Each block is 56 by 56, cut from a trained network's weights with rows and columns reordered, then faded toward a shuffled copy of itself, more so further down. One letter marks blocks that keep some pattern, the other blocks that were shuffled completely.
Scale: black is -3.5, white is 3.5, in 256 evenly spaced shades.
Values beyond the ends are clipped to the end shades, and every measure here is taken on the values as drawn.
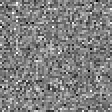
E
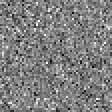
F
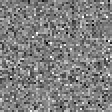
F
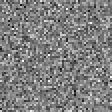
F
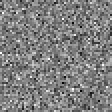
F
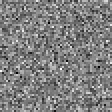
F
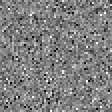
F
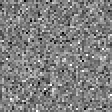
F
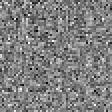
E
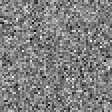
F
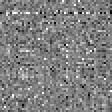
E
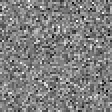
F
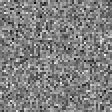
F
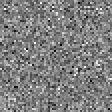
E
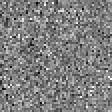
E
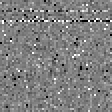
E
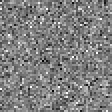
E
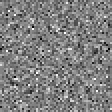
E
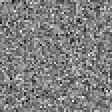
F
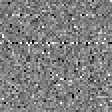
E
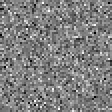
F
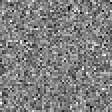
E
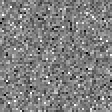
F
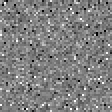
F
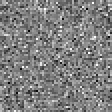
E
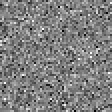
F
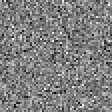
F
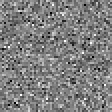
E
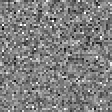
E
